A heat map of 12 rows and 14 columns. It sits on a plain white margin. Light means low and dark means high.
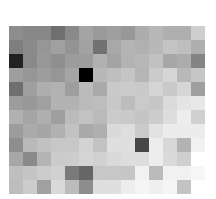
No row or column stands out. Most values sit low, with a long tail of high ones. There are no regular stripes. There is an overall slope up to the top left. Neither half mirrors the other. Overall the values sit about 30% of the way up the scale.
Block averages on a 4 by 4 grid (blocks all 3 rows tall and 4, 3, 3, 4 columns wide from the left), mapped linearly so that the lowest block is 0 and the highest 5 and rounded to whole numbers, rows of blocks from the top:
5 4 3 3 | 4 4 2 1 | 3 2 2 0 | 2 3 0 0
